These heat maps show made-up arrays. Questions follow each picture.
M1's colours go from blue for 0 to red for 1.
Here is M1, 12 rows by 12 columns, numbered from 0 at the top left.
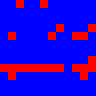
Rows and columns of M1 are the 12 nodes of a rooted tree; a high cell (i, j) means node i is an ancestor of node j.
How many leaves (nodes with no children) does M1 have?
6
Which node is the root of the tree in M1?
8
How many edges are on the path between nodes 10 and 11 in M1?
6
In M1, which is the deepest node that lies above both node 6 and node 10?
4
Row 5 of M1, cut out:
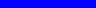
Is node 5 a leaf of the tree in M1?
yes
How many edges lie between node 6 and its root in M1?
2
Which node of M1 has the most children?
8
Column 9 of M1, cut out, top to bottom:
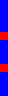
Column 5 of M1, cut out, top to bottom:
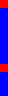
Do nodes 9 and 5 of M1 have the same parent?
no
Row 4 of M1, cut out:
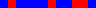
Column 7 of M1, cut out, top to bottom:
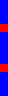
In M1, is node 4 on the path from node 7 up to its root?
no
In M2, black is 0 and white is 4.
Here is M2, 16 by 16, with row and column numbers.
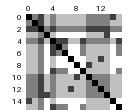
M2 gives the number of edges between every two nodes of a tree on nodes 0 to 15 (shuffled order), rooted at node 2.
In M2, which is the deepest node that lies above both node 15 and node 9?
4
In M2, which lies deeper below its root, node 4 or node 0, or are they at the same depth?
the same depth
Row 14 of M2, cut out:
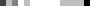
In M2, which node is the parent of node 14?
0
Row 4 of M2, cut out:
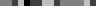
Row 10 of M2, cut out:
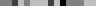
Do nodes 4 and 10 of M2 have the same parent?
yes
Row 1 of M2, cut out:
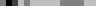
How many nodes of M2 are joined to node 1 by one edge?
1
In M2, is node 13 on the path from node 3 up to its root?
yes
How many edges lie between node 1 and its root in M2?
1
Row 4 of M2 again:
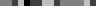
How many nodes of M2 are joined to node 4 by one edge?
5
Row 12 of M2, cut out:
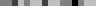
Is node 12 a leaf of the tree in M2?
no
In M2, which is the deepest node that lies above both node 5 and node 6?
4
